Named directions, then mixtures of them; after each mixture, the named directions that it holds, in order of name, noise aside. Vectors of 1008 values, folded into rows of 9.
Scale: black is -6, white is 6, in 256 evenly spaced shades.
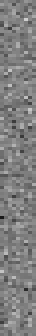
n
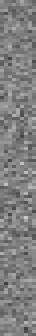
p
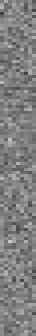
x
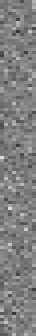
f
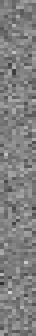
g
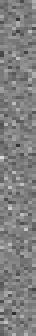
f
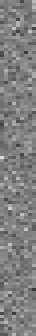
f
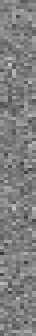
g, p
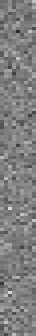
f, g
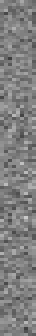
p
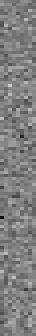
n, p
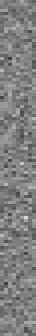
p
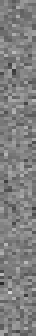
g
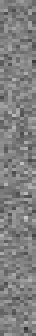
p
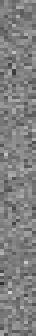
g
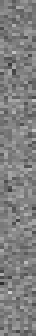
g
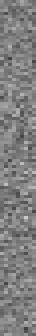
p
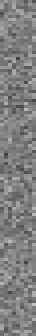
g, x
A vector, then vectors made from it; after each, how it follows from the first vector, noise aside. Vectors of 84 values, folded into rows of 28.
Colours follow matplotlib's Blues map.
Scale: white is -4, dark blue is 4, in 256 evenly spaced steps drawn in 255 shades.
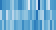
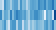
wrapped around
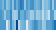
reversed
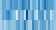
wrapped around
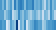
reversed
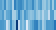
reversed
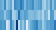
reversed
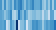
reversed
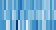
reversed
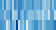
reversed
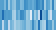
wrapped around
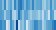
reversed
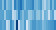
reversed
